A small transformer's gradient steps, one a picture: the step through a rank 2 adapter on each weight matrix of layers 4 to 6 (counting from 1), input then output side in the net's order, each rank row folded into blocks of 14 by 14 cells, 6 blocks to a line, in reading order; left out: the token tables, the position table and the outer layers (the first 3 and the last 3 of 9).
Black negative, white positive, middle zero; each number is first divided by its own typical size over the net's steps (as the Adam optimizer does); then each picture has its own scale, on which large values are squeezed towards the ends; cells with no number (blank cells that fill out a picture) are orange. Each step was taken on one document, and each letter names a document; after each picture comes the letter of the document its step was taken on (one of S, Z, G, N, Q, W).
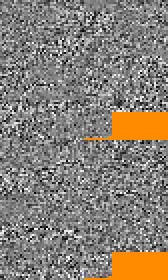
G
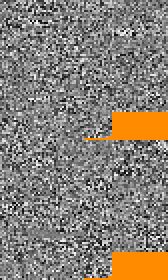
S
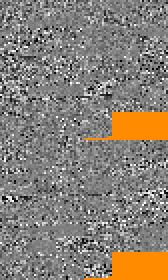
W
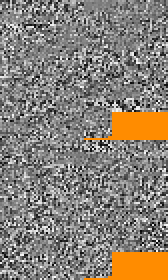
S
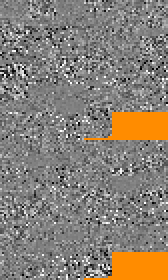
W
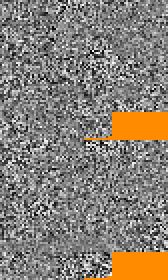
S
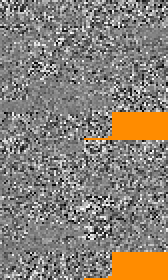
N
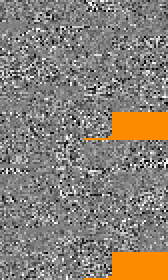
W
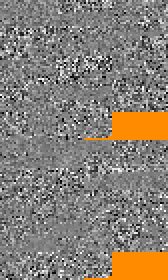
W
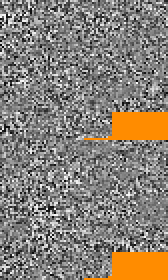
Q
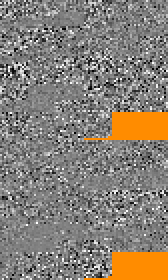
W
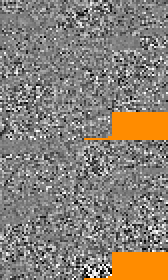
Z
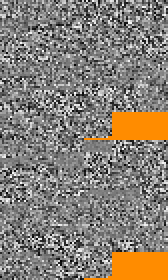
Q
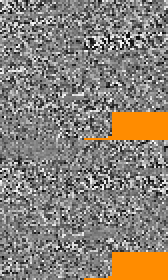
Q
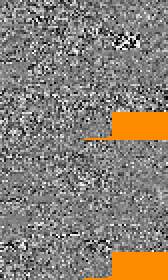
G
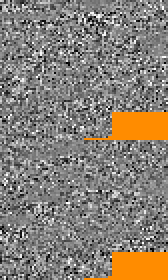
G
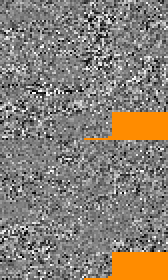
G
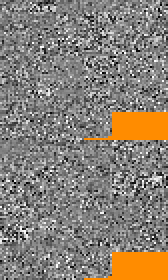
G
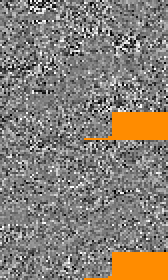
G
